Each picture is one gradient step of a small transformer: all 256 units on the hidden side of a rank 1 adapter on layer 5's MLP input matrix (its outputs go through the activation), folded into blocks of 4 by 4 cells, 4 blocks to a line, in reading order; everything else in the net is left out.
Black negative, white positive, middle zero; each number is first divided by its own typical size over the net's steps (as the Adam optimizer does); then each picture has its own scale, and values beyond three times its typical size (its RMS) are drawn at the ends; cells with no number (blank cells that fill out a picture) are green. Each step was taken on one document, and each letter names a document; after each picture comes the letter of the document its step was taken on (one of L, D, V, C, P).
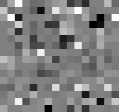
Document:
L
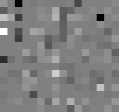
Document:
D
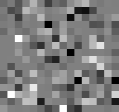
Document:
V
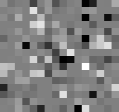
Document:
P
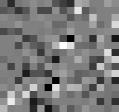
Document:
V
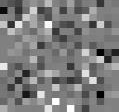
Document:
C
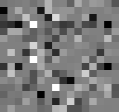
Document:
C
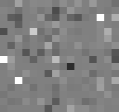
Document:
D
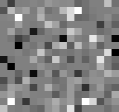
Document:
L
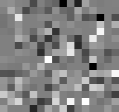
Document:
V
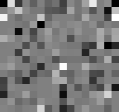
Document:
P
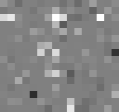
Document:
D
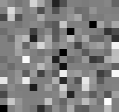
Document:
L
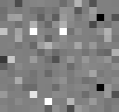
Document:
D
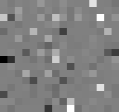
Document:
D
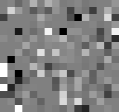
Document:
P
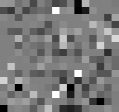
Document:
V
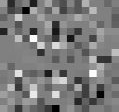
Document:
V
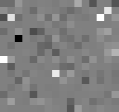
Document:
D
